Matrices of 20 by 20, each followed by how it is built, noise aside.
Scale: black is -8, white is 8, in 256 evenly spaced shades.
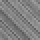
Toeplitz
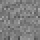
low rank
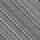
Toeplitz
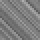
Toeplitz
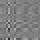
low rank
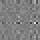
low rank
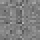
low rank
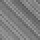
Toeplitz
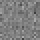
low rank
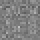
low rank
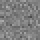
low rank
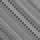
Toeplitz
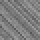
Toeplitz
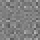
low rank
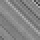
Toeplitz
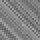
Toeplitz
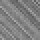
Toeplitz
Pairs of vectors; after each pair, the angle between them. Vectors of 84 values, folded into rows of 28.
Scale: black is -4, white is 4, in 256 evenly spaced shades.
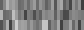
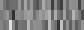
partly opposed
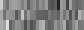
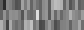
partly opposed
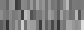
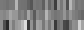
orthogonal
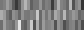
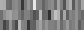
orthogonal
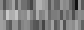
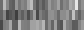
nearly opposite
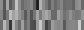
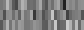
orthogonal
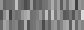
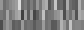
orthogonal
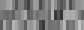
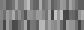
nearly opposite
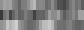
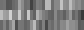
partly opposed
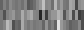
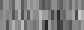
partly opposed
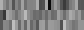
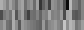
partly aligned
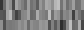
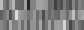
partly opposed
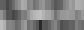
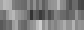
nearly opposite
